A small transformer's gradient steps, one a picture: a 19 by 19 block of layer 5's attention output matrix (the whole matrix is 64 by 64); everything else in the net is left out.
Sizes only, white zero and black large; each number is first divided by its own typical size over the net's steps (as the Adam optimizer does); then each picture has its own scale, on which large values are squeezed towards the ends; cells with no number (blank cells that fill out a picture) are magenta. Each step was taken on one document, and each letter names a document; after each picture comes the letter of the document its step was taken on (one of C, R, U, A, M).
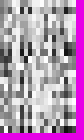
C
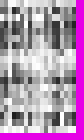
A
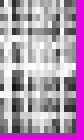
A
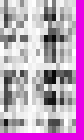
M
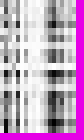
M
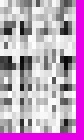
C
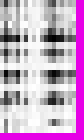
M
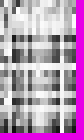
A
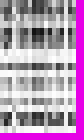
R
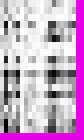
M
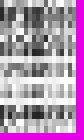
R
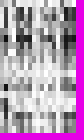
C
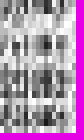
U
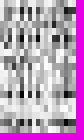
C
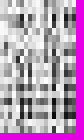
C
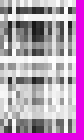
R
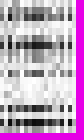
R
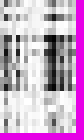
M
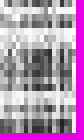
U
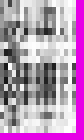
U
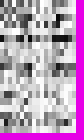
C
